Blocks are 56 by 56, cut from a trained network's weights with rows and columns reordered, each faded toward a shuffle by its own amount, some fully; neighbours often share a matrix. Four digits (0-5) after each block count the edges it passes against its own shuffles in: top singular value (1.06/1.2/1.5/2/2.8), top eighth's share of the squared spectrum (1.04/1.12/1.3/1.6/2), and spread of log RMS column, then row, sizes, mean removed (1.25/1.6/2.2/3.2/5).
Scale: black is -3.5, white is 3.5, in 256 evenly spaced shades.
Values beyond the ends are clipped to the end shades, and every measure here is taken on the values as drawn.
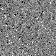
1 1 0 0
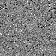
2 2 0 0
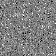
2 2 1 1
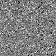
2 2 0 1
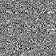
3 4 1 2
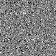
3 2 0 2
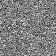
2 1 0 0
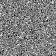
0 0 0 0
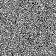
0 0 0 0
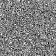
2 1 0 1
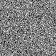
0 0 0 0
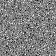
0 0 0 0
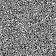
1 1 0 0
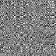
4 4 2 3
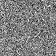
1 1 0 0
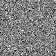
0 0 0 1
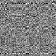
4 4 1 3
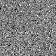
2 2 0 1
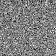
2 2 0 1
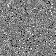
0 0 0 0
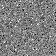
1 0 0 0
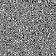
3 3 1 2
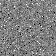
0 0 0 0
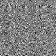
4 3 1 2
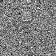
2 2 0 0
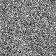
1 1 0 0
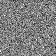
0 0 0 0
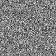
3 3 0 1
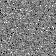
0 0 0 0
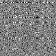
4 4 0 2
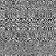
4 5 2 4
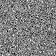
1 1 0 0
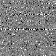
3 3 0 2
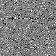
3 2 0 1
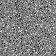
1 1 0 0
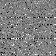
3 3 0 2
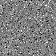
1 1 0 0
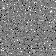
2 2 0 1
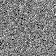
1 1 0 0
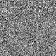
3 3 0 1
